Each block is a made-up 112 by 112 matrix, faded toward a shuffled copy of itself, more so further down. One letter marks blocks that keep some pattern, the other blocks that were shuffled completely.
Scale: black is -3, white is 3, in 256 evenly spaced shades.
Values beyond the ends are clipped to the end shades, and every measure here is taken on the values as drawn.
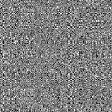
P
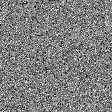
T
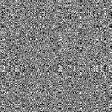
P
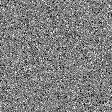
T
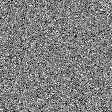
T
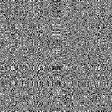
P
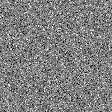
T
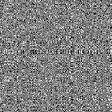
P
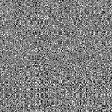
P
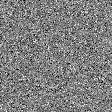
T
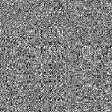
P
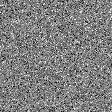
T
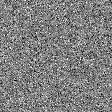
T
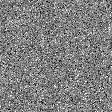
T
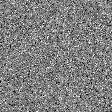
T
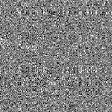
P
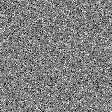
T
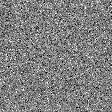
T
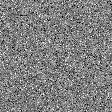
T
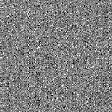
P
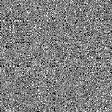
P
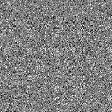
P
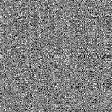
P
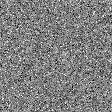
T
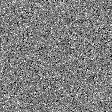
T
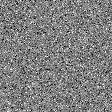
T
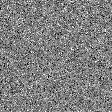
T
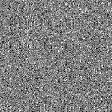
P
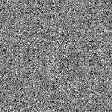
P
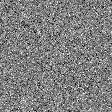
T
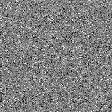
P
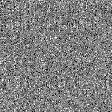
P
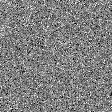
T
